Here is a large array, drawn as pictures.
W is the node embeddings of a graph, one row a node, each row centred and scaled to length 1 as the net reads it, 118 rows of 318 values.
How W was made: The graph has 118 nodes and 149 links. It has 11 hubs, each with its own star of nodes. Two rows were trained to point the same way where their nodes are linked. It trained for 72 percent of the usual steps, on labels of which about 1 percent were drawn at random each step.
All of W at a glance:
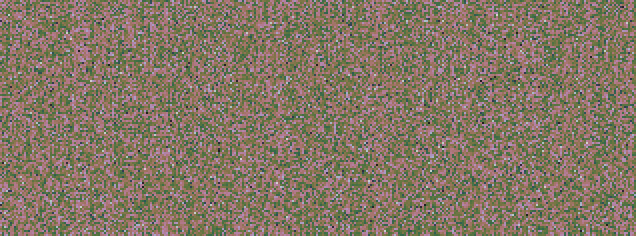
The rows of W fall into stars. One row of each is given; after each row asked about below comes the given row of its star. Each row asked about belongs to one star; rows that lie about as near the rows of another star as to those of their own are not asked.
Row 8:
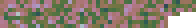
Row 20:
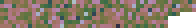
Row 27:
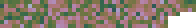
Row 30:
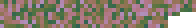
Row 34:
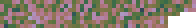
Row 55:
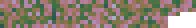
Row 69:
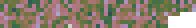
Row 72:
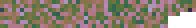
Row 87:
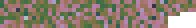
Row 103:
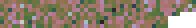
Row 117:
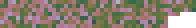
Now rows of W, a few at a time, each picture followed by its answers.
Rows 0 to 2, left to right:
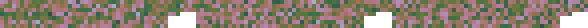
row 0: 55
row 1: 69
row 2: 103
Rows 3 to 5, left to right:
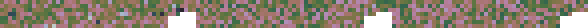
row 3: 55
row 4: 72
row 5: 69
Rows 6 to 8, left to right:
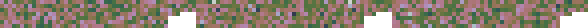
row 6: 103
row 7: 72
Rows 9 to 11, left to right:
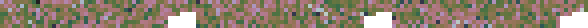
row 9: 103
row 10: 69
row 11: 117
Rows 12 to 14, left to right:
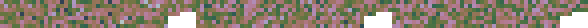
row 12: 27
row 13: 69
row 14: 20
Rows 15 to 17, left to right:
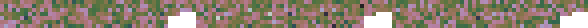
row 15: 117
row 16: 8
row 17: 27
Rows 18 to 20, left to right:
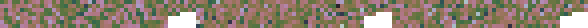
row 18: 8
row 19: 69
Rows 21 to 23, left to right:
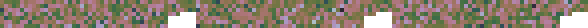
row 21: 27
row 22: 72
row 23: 20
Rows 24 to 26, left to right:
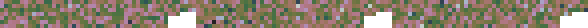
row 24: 87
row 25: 87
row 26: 20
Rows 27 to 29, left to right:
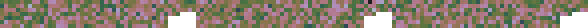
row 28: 87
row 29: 27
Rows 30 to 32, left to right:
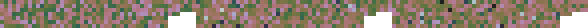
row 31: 34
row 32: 87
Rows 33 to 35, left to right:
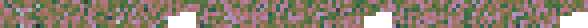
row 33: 72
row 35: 30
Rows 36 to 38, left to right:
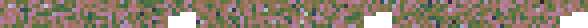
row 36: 8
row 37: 27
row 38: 87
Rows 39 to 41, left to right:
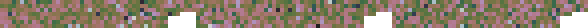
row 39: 69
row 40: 34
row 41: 30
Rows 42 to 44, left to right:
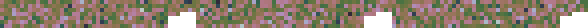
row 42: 27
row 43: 55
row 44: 27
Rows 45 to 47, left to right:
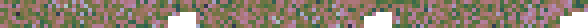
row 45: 20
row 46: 72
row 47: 72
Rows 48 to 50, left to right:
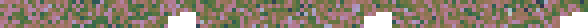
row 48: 117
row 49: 27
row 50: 27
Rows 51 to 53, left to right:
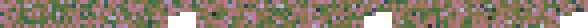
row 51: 8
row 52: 20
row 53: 30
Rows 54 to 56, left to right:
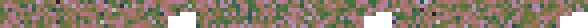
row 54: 103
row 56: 117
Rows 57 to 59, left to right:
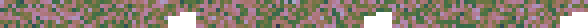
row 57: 72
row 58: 20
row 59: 87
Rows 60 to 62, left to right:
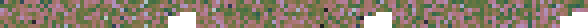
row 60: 69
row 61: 30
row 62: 34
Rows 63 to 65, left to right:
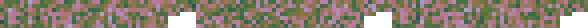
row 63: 27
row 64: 87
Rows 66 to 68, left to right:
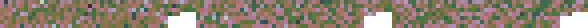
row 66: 30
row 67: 117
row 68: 55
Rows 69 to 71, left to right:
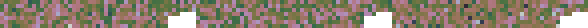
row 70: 27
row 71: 103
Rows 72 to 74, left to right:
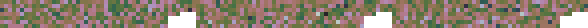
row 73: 55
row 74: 103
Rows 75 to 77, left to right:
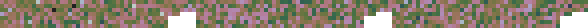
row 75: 103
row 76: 34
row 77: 8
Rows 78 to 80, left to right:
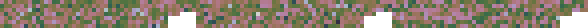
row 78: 72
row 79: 55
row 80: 34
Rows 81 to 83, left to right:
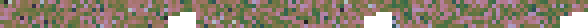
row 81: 30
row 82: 87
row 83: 69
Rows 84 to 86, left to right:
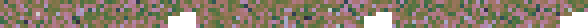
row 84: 34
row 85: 72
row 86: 72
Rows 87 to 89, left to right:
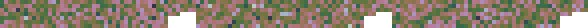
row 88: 20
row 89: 55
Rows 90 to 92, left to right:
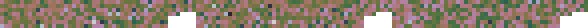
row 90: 27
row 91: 8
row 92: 8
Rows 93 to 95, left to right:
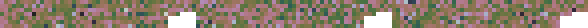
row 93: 8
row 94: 34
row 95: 55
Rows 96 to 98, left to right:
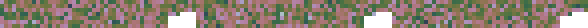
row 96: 27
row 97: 69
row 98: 117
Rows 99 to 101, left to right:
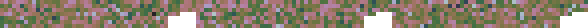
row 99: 55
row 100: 8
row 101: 20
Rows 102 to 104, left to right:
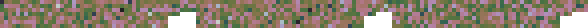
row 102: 20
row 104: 30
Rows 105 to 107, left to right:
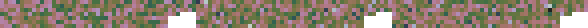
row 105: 8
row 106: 30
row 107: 34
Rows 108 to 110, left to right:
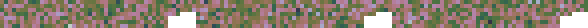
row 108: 103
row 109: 30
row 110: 8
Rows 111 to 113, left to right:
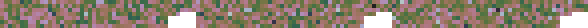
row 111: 34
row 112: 8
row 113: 117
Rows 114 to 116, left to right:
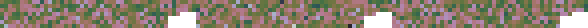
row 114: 117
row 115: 72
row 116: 117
